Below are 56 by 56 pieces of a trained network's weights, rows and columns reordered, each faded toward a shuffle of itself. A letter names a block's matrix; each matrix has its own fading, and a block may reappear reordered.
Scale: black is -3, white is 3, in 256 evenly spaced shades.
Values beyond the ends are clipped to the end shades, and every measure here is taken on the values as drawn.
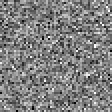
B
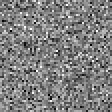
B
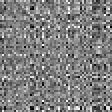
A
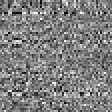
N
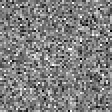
B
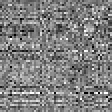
N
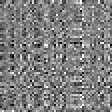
A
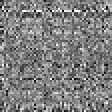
N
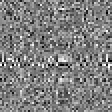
N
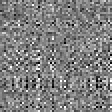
A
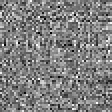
N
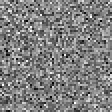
B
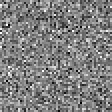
B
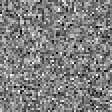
B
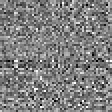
N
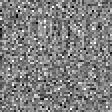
B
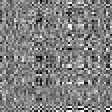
A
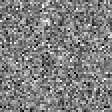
B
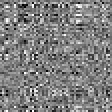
A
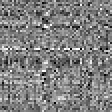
N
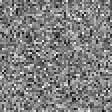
B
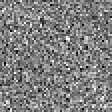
B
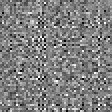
A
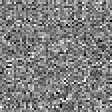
N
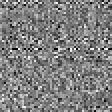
N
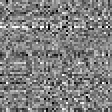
N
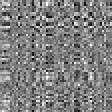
A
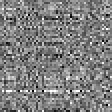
N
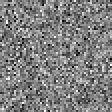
B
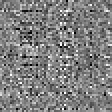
A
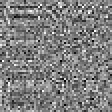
N
